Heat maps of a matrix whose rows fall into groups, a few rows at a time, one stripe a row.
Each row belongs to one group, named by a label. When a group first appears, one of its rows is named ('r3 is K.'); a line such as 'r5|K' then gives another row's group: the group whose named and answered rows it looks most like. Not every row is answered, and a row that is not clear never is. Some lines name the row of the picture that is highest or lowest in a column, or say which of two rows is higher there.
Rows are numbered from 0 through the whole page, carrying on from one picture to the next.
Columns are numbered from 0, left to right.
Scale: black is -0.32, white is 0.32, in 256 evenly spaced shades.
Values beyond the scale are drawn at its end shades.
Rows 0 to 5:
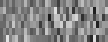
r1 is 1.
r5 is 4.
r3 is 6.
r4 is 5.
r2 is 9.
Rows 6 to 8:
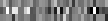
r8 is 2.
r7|4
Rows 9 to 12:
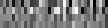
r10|9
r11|2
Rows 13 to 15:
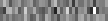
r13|1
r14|4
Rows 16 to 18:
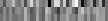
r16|9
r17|5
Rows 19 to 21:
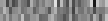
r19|1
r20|1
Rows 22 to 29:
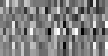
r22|4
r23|9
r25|6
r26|9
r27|1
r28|6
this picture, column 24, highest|26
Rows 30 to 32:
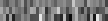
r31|9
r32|2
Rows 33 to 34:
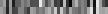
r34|1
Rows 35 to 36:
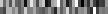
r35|9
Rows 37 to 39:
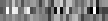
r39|9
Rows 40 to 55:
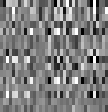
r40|4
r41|6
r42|6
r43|2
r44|9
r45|5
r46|5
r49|5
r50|2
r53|4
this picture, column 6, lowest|40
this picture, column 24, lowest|49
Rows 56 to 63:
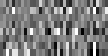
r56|2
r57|6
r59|2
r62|4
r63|4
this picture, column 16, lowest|60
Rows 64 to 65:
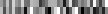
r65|9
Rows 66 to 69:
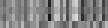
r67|9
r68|9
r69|6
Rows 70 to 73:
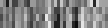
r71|5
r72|5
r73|5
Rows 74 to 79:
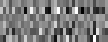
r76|5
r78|2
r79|4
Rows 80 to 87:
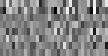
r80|6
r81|4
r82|5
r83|9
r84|1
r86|2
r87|5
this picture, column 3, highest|81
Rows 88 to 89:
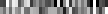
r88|4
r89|6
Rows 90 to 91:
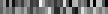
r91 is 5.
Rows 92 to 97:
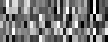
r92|4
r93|4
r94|2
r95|9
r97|2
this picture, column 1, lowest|93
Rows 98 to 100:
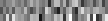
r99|5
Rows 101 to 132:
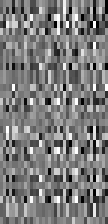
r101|2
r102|2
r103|9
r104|4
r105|9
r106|5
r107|4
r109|5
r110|2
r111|5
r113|6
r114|2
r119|4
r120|6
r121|2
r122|9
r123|1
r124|5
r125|9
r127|5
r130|4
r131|4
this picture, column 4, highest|113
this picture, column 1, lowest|104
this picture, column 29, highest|120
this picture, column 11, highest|113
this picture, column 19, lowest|108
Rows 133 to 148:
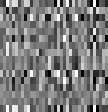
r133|4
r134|1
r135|9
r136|2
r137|4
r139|4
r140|6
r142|5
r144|2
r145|2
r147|5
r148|4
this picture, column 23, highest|140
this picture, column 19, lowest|142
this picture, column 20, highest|134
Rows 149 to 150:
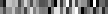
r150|9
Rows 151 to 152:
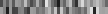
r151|5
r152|1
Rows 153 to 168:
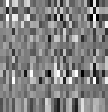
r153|4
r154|1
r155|4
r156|6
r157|2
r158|9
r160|2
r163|9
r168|5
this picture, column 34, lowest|163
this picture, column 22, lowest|163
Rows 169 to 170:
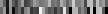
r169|1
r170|2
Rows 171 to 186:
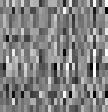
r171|6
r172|2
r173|1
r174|1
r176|1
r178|6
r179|6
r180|4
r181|4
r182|5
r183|1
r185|6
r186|5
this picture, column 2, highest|179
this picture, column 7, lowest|184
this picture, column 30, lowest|180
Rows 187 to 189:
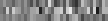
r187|5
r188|6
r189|9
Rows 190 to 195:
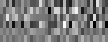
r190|2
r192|4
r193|2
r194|9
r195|5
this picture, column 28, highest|192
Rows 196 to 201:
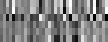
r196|6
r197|6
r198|2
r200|5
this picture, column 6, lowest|198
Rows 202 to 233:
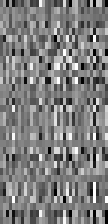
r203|9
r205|9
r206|1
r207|4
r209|2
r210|6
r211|9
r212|6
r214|2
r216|2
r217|6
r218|1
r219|1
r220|6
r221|6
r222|6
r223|9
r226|5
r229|4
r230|6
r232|2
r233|2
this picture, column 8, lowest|213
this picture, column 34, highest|210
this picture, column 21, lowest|230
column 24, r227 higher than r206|Yes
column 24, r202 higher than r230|Yes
